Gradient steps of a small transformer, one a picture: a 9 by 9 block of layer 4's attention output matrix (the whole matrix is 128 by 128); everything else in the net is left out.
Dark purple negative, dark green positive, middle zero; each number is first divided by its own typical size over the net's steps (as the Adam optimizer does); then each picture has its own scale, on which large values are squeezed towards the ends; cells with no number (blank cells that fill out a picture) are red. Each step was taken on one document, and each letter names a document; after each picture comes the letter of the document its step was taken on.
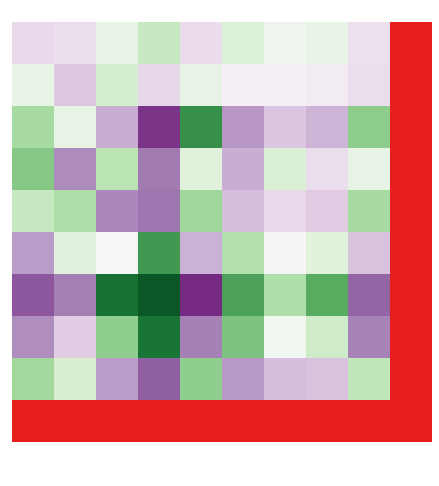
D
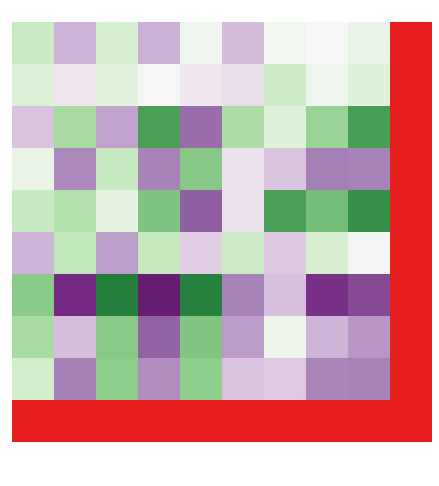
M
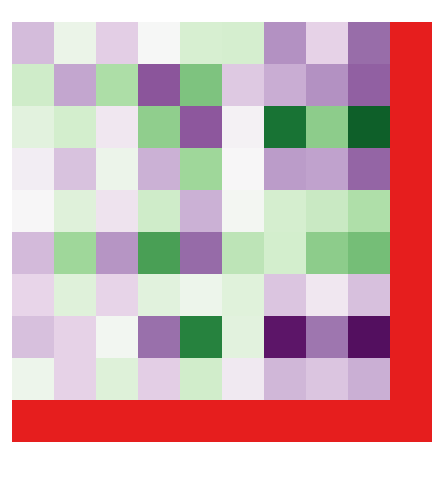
M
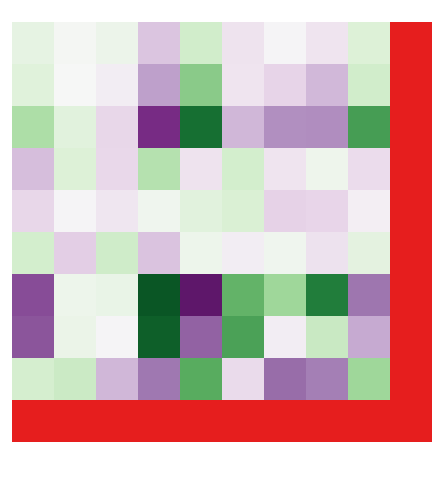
D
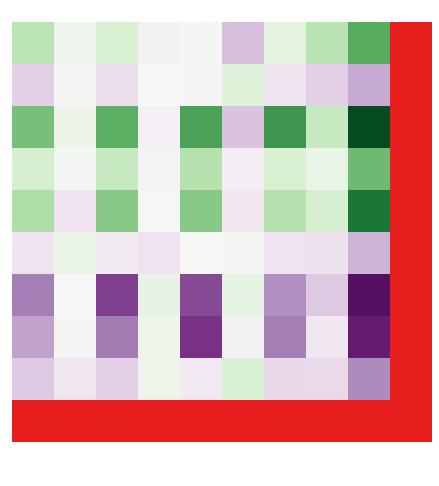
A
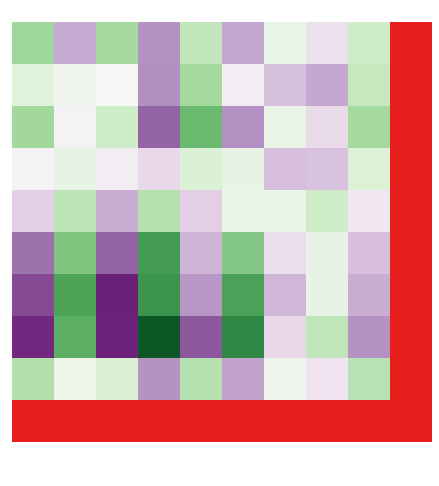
D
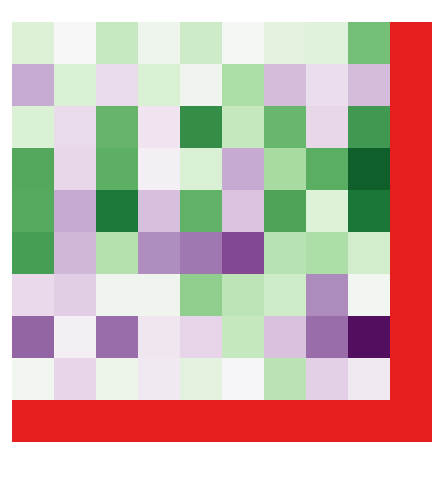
A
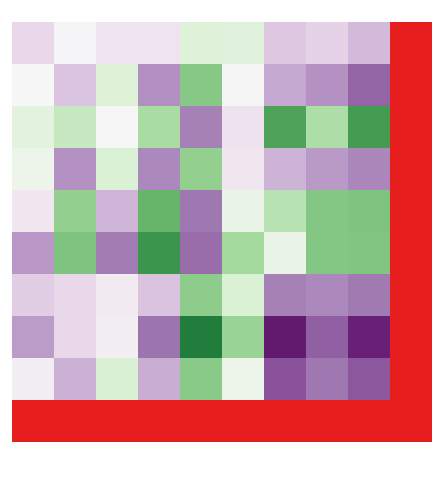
M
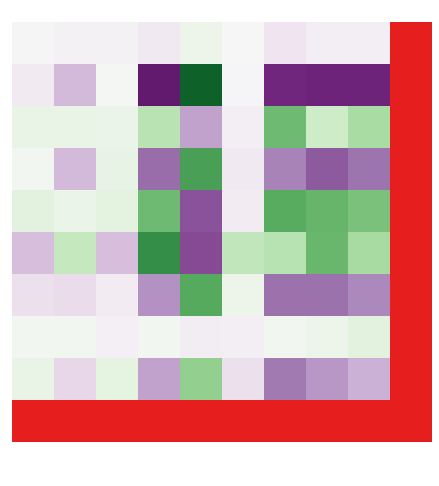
M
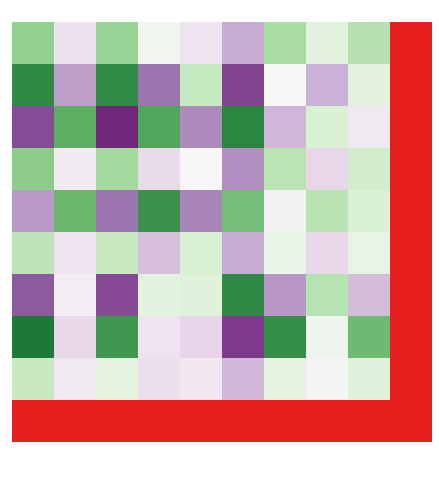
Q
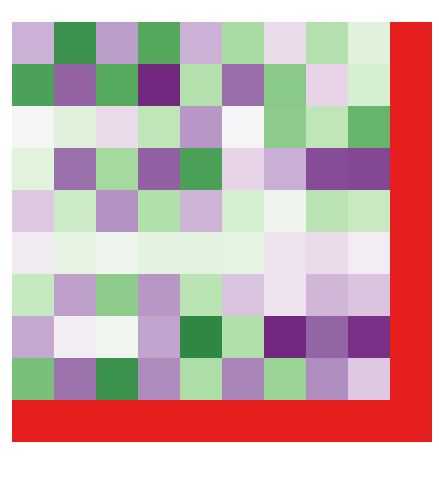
M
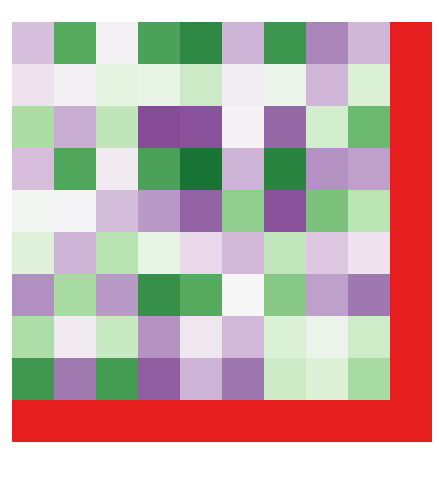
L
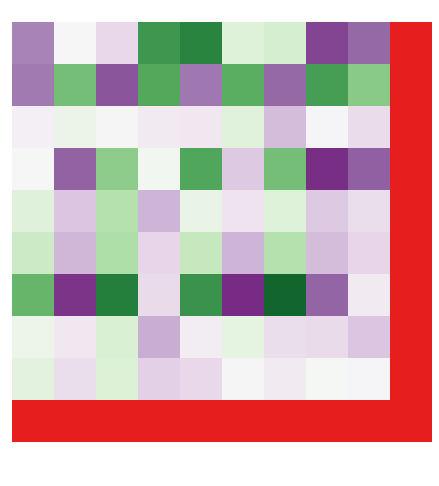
L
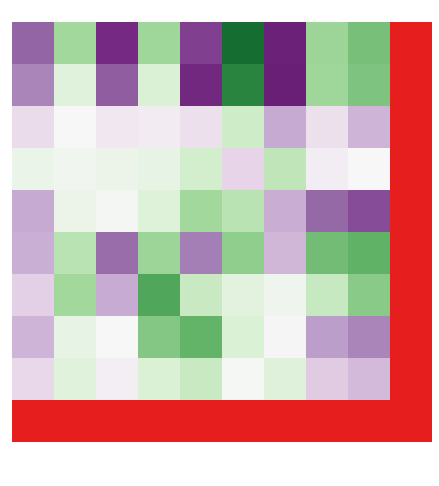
L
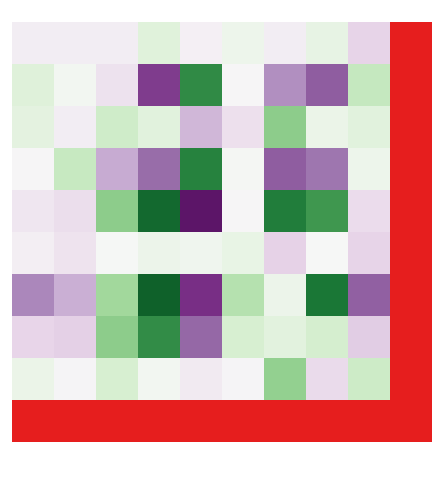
D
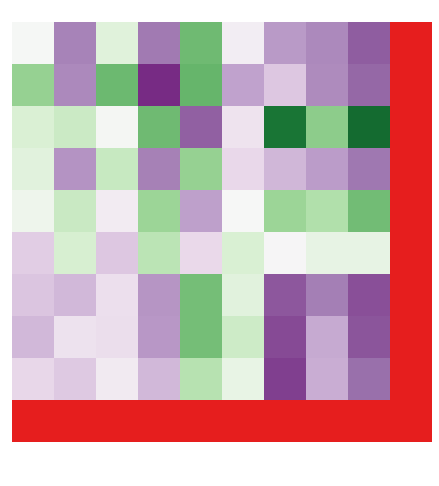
M
